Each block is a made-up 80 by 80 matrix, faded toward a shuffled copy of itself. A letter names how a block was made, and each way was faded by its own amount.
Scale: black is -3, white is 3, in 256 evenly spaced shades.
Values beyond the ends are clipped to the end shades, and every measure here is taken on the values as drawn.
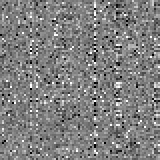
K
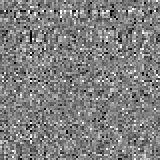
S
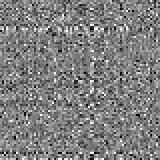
S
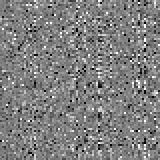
K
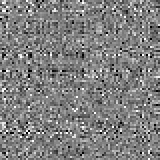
S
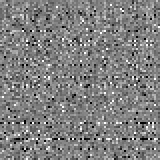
S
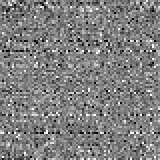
S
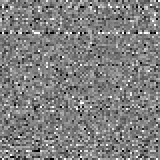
S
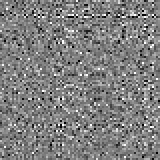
S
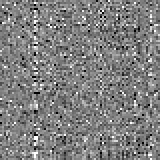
K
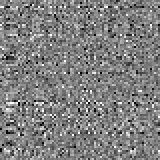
S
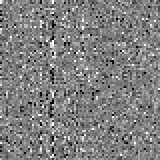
K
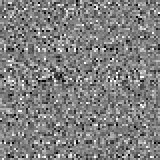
S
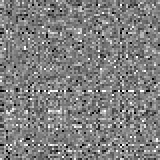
S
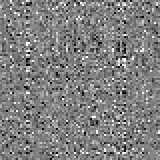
K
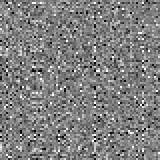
K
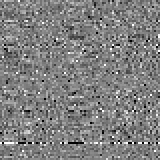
S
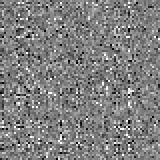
K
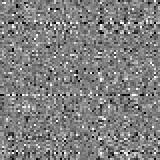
S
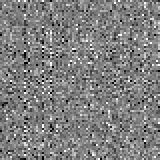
K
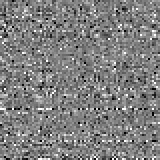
S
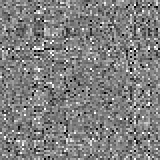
K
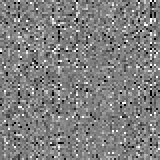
K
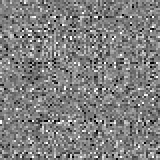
S
